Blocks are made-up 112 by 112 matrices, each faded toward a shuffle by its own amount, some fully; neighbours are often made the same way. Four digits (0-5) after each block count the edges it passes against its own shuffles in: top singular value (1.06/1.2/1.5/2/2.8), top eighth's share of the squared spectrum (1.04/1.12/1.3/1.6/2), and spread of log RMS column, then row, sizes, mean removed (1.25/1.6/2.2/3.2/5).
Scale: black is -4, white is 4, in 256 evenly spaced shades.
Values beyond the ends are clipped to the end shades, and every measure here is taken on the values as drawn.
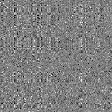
5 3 3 2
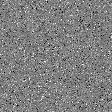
2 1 0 0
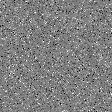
0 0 0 0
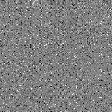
4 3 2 2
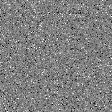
3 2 0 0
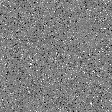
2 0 0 0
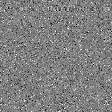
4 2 0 1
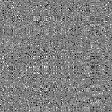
5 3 2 2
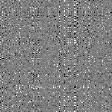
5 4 3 2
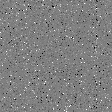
2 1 0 0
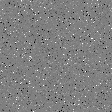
0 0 0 0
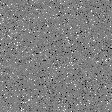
0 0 0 0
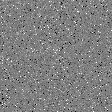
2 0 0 0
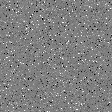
0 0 0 0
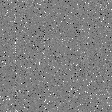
2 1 1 0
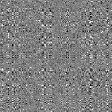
5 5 3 3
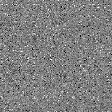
4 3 2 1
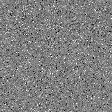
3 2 0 0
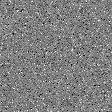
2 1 0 0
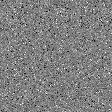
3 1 0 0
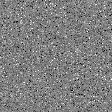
3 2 1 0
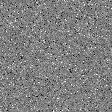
0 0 0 0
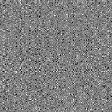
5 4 3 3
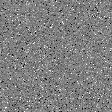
2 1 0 0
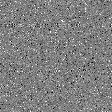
3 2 0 1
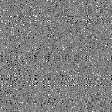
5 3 2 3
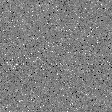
2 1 0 0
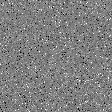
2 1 0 0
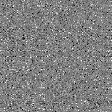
4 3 1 2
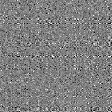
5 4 2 3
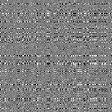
5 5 3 4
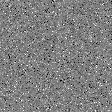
0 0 0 0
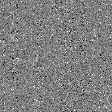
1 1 2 0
